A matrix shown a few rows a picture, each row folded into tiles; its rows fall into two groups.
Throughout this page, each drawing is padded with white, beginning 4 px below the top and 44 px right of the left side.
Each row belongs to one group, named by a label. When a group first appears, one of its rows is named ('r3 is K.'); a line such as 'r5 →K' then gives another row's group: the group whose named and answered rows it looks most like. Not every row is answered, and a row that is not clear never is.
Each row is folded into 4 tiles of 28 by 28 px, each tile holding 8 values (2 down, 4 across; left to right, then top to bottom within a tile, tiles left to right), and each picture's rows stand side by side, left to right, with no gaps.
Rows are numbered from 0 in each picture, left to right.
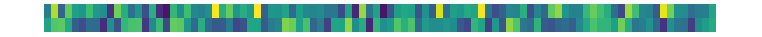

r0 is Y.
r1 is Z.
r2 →Y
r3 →Z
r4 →Z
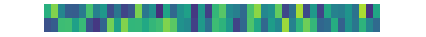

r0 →Y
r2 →Y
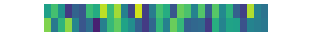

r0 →Y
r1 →Y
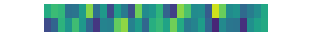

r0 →Y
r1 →Z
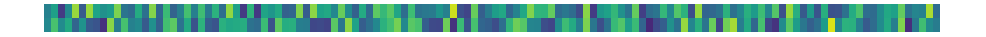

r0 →Y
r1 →Y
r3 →Y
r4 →Y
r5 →Y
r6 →Y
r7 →Z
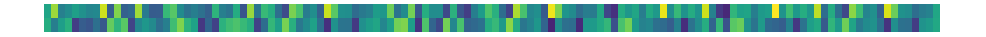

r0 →Y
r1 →Y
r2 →Z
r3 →Y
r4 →Z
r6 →Z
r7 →Z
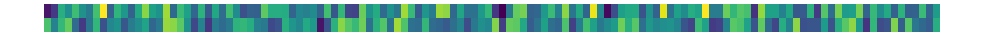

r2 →Y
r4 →Z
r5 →Z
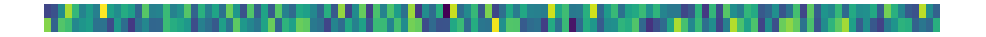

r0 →Z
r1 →Y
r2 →Y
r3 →Y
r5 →Y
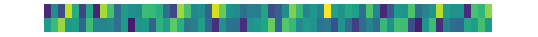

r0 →Z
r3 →Z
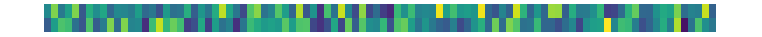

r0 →Y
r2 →Y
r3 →Z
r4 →Z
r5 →Z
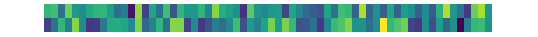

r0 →Y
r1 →Y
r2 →Y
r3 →Z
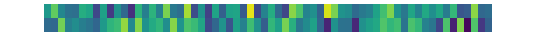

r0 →Y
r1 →Y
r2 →Z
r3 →Y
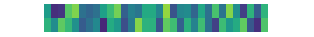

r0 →Z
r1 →Y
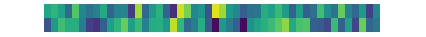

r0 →Y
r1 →Z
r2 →Y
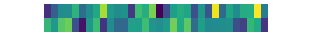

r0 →Z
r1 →Z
